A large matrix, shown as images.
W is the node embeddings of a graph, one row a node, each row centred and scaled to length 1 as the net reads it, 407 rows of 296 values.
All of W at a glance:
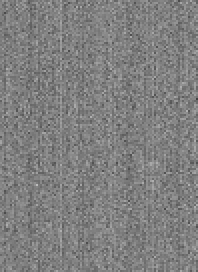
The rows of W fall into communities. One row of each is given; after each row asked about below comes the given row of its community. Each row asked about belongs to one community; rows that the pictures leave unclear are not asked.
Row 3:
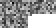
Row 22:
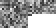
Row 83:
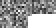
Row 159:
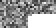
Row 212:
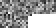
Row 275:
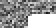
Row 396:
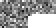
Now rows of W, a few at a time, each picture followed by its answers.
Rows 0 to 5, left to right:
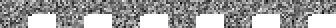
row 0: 22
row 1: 83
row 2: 159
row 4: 212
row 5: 212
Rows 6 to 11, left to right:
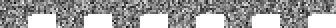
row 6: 159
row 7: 3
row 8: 3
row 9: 83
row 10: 83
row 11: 396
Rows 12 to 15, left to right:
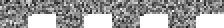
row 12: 159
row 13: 159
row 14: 22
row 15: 212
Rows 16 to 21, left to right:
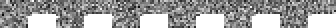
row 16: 83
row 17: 3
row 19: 212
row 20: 83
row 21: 159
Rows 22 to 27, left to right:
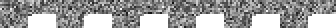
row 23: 159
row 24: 275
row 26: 3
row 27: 212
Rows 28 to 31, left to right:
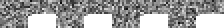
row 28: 275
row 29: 83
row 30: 159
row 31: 396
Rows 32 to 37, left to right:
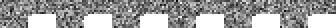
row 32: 3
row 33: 22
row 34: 159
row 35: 22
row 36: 22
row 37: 83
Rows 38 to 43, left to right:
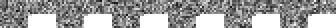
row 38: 3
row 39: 159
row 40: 3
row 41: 22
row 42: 396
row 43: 3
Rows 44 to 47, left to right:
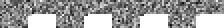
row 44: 83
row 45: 212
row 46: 22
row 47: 396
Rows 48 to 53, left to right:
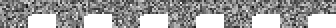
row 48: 275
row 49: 83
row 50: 3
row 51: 83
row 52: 212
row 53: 83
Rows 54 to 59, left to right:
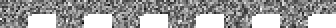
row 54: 3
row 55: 159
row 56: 83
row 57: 159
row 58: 22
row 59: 212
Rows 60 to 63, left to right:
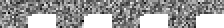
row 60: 83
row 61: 159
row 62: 396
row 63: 3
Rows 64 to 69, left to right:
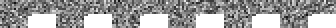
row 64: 396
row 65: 212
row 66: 3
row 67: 396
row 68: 22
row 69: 159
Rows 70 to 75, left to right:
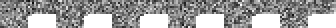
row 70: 83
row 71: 159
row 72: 212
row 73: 83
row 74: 22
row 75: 396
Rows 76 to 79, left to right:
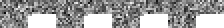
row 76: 83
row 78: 396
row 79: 3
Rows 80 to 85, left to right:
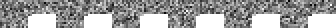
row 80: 275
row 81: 212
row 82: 83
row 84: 159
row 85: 22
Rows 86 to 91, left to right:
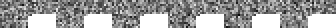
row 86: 212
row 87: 396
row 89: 22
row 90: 212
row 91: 83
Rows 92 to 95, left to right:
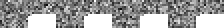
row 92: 275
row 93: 212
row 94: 159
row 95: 212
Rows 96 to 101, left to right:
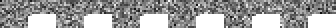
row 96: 275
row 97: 83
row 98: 396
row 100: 22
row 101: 83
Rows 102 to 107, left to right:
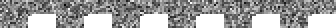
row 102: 396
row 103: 22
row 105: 212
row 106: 3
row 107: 3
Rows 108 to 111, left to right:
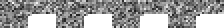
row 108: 275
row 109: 275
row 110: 396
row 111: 212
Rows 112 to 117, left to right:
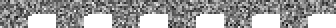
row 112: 22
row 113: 22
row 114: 159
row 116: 159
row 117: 22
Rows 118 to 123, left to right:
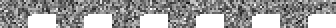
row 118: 396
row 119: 3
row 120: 212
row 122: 212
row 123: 275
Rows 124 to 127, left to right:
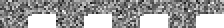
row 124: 275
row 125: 3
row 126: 275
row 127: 3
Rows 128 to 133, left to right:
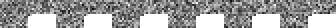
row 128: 396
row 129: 275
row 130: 212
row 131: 212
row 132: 212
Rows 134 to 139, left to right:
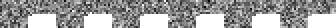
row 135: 22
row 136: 83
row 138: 396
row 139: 396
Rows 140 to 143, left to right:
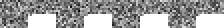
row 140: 3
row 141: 275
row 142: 275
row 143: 396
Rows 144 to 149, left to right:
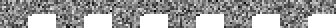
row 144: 159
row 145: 159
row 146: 22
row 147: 212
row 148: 212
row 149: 22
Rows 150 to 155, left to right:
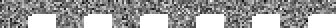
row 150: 22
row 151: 22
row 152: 83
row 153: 83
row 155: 275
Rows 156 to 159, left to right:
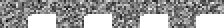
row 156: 275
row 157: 275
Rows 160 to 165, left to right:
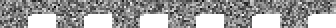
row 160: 275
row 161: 275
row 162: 396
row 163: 83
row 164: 275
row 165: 396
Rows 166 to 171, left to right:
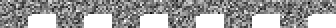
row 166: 275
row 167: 3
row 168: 275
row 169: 22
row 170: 275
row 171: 396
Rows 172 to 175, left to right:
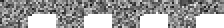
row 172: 22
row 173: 396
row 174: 275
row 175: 83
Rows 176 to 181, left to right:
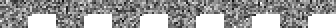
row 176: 83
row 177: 3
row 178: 275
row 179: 212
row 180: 22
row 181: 212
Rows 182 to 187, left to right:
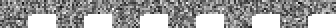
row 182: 159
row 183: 3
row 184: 396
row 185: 159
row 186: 83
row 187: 275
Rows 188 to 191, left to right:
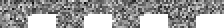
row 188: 83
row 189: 396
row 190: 83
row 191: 3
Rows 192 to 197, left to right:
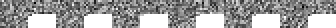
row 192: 212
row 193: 275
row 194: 159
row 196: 159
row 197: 275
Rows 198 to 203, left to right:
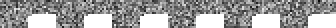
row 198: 83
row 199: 3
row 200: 212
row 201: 159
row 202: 212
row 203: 275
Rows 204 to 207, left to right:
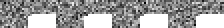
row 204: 275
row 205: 22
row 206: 22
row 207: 275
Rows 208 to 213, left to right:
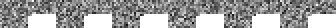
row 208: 396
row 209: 3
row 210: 212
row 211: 396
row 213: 83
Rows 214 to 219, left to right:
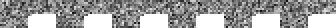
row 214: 396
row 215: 212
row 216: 212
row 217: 3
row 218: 396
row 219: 275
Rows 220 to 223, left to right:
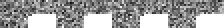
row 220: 22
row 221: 396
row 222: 212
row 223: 396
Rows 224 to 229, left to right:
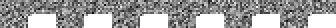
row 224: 275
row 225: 3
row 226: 275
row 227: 22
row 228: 3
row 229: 275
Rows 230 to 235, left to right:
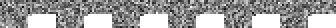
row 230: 83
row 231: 22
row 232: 212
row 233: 3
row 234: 22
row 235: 275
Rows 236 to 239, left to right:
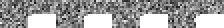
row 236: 396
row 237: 275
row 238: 83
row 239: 3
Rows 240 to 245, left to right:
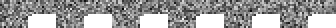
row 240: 212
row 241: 22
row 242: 83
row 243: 212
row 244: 212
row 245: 212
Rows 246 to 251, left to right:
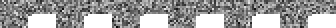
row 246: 159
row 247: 212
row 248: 22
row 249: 396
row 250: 212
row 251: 3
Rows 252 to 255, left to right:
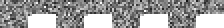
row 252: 83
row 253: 3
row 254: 3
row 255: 3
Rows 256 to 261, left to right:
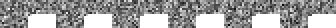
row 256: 275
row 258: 396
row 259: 396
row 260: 396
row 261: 22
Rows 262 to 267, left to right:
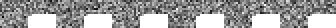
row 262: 83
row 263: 275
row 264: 83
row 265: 212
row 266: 3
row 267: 83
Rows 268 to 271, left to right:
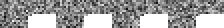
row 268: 212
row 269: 159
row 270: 212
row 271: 275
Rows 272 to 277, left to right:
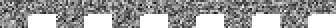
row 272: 83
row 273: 396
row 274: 212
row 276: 396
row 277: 396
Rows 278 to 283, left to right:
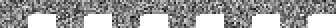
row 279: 396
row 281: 159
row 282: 212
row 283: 159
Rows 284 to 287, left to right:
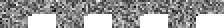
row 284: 22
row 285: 83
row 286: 83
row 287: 275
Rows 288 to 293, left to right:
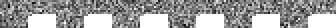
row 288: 212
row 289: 22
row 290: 83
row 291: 159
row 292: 3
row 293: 22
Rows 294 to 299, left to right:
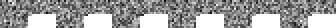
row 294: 159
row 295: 22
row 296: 22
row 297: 212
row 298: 159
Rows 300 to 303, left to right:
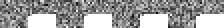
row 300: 83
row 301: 3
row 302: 3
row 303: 212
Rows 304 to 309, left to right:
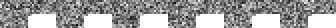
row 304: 275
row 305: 159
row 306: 3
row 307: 3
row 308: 83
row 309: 3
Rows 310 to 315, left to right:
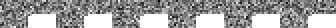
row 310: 275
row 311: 212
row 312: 396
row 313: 159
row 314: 159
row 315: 22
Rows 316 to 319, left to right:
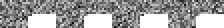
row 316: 212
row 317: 275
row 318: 212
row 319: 83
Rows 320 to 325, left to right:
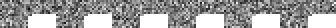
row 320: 212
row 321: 212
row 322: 3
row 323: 83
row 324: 83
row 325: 22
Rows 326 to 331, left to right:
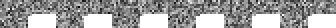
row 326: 275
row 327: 83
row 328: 396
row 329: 22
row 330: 159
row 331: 83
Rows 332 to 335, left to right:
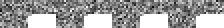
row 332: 83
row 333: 3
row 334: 275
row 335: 22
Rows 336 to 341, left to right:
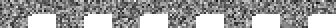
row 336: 22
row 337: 212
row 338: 396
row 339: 22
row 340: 22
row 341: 83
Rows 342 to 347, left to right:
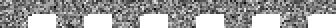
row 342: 212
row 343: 159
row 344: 83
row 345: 83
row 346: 3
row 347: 83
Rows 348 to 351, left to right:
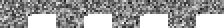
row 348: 275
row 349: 22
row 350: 159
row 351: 3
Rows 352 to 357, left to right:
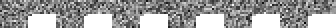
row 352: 212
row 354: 83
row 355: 212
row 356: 159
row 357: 396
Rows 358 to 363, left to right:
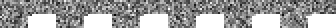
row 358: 22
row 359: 159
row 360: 159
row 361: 159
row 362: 83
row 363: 83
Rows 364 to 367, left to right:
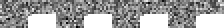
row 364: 275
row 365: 3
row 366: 3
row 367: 396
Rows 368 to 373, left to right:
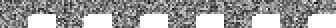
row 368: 83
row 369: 396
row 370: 159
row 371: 396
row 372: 212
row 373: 3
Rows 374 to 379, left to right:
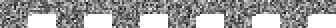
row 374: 396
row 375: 3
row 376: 159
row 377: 22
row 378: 22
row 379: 83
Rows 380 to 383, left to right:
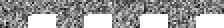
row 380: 275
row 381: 396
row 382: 83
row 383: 22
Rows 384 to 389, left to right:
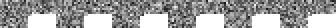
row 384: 396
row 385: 159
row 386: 212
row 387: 275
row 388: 83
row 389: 159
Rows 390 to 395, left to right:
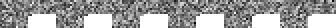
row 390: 212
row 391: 22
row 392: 83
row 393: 212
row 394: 275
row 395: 396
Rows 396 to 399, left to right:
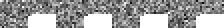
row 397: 22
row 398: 212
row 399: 212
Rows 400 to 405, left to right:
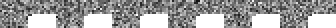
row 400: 212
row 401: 396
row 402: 396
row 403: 22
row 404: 83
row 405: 212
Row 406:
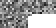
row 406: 275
